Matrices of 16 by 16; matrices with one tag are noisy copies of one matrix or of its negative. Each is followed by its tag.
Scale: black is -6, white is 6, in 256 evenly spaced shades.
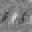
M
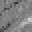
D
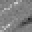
D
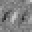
M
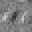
M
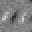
M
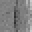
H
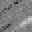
D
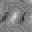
M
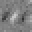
M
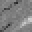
D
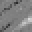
D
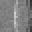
H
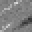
D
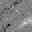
D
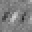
M
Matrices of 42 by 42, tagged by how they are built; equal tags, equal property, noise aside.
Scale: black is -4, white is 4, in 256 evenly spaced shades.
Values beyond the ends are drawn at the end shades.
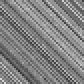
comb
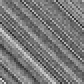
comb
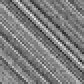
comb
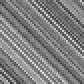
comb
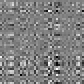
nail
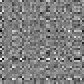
nail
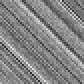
comb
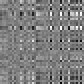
nail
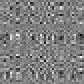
nail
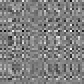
nail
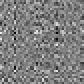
nail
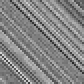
comb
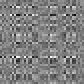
nail
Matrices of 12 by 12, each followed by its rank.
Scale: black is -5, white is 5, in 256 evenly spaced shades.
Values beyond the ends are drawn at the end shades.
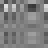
one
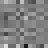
two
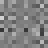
two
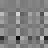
one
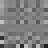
two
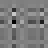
one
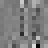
two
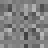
two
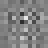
two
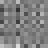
two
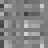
two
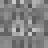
two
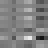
one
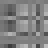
one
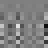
one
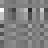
one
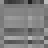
one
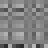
one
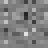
two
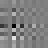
one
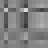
one
